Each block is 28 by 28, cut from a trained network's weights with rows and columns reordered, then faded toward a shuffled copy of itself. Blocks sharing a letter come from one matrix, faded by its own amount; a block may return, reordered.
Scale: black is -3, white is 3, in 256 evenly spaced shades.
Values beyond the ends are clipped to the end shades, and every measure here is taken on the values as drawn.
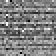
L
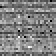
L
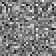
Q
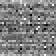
L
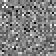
Q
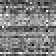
L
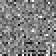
Q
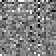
Q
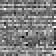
L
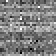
L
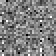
Q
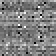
L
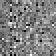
Q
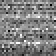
L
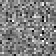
Q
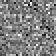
Q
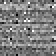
L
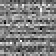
L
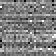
L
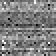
L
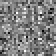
Q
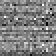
L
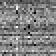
L
